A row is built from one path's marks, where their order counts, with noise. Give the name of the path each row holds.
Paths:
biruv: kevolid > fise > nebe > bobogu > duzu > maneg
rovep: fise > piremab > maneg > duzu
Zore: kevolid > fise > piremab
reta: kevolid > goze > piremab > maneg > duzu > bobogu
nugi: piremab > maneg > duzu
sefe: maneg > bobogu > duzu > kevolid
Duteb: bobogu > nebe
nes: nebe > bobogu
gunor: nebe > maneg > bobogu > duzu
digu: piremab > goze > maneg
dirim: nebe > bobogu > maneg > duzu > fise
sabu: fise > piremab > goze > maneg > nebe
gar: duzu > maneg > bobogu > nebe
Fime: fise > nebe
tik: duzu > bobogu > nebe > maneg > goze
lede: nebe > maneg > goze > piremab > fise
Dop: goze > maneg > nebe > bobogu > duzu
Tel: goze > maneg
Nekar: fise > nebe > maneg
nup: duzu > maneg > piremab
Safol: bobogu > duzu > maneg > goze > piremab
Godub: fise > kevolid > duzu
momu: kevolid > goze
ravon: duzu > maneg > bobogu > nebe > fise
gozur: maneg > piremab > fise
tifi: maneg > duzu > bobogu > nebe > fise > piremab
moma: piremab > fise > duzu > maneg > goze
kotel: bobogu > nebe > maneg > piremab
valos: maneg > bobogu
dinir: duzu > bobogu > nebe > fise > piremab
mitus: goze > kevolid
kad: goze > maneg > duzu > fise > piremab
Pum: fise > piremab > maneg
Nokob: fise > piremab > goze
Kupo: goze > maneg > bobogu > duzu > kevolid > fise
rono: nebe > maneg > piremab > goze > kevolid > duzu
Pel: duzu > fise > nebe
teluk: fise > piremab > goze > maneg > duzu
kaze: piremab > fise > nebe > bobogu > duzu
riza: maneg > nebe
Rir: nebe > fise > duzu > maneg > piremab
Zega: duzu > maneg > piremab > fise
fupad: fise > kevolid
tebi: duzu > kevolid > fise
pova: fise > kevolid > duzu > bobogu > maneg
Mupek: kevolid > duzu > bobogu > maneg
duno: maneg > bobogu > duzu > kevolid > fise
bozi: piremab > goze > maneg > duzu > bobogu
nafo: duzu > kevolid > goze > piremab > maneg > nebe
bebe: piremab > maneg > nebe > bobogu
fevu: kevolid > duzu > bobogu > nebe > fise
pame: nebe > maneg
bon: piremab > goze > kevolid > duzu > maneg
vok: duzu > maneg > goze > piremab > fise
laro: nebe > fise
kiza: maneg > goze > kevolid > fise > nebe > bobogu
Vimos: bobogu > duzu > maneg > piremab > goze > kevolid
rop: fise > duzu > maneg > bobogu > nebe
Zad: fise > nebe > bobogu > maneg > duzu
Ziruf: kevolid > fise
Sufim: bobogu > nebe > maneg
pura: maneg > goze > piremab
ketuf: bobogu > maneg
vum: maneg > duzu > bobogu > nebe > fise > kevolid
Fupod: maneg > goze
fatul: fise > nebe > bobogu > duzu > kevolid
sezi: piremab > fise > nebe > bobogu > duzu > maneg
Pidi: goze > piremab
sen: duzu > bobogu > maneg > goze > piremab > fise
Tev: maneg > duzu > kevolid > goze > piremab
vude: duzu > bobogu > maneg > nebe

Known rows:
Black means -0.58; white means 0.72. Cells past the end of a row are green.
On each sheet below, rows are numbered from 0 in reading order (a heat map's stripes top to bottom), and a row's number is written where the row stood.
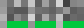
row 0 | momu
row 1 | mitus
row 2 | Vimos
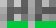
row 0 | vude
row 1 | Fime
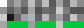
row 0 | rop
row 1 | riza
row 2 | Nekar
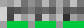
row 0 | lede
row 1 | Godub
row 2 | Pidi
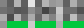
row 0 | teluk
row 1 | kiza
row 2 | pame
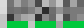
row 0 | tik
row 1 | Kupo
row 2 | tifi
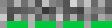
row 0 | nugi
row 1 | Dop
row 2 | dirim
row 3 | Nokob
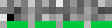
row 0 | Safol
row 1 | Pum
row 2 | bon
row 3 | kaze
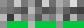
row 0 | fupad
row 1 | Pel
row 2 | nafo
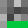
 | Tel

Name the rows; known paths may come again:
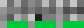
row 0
Nokob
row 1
vum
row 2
bebe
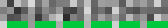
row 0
biruv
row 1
fevu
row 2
reta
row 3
kotel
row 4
Nekar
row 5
pova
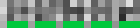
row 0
Sufim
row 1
tifi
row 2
dirim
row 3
mitus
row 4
sen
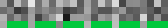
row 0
Dop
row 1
dinir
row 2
vok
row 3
Fime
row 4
Vimos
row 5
kad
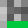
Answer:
pame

